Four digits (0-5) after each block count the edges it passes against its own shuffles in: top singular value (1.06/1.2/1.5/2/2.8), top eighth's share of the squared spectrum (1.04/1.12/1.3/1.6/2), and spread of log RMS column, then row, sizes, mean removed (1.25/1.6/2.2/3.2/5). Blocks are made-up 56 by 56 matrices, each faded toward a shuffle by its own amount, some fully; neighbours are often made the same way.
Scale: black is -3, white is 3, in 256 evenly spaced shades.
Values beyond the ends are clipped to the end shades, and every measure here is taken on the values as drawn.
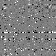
4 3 1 2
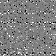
4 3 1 2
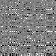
4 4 2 3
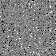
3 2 0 0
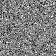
2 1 0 0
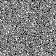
0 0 0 0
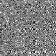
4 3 1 2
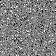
0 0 0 0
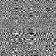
4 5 2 4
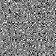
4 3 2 2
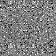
3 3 1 2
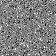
0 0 0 0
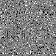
3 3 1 2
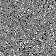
0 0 0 0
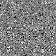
3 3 1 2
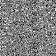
3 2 0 1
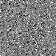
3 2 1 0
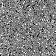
0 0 0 0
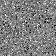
1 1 0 0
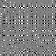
5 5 3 3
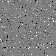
2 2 0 0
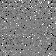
3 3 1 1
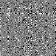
2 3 3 2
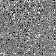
1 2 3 2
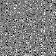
1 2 2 2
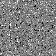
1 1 1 0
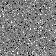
1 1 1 0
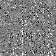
2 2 2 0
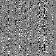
2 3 3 0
